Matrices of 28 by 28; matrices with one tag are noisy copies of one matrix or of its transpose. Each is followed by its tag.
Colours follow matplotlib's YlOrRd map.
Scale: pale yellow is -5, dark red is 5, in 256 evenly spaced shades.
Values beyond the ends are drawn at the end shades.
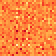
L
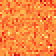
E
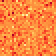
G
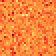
G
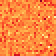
E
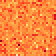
E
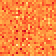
L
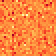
G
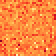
E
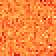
E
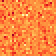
G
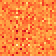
L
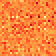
L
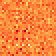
L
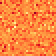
G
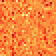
G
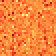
G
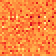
L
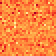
G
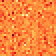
G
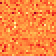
G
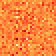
L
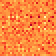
L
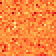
G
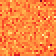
E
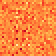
L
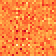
L
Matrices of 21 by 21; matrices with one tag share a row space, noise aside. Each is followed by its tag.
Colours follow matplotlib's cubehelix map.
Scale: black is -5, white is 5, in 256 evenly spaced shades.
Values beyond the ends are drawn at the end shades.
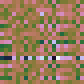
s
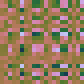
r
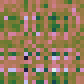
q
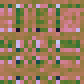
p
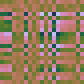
s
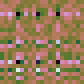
p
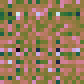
p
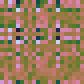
p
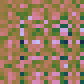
r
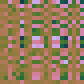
r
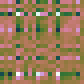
p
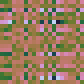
s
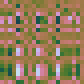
p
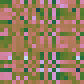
s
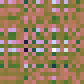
q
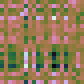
q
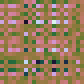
q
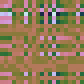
s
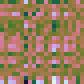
q
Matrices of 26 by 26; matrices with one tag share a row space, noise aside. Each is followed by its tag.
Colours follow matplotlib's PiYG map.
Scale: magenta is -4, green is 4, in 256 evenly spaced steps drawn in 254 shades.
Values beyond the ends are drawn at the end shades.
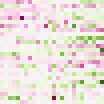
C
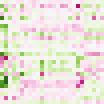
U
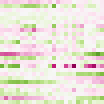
C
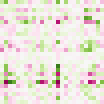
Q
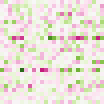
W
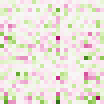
Q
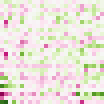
U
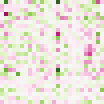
Q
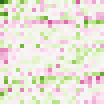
U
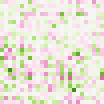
W
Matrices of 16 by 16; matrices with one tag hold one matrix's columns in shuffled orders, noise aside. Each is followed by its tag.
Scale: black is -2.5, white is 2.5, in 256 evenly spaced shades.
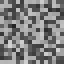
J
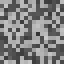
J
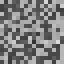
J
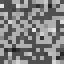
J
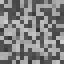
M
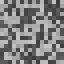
M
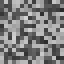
J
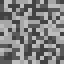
J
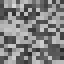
J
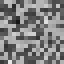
M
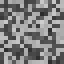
J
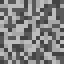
M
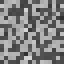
M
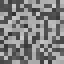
J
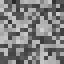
J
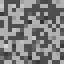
M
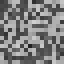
J
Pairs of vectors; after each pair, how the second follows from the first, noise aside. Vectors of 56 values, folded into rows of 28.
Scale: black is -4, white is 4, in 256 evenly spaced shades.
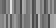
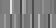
partly zeroed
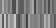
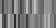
sign-scrambled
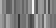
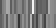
sign-scrambled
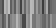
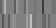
partly zeroed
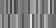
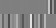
partly zeroed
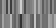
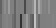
partly zeroed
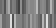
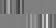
partly zeroed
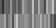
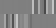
partly zeroed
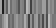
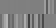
partly zeroed
